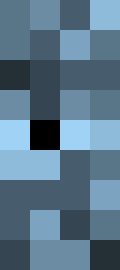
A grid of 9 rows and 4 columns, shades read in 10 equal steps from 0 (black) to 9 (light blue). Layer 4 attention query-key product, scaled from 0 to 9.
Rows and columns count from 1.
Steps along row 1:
up down up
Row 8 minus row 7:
0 3 -1 -2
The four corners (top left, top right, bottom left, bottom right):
5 8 3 2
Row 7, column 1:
4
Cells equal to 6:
5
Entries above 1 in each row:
4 4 4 4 3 4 4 4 4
